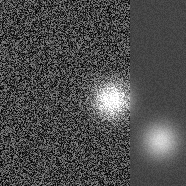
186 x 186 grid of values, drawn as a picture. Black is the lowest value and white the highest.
Mirror symmetry: none. Odd rows or columns: none. Average level on the scale: 30%. Stripes: none. Seam: vertical, 70% of the way across, the right part calmer. Bumps: two. Ninth with the highest average: centre.
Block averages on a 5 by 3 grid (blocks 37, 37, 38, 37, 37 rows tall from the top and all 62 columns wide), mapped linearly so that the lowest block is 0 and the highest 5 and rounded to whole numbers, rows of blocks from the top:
000
000
051
014
001
